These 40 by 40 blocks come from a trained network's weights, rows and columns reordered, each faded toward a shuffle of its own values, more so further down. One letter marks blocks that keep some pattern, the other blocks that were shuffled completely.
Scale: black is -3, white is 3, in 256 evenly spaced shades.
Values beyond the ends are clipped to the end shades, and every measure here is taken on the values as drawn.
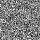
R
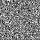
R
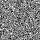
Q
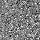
R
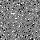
Q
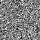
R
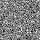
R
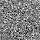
R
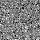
R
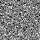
R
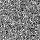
Q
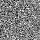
Q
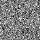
Q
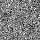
Q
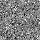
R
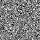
R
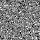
Q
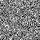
R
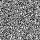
Q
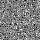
R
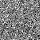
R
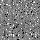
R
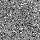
Q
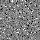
Q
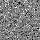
Q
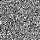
R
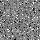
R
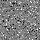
Q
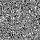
R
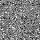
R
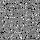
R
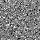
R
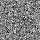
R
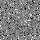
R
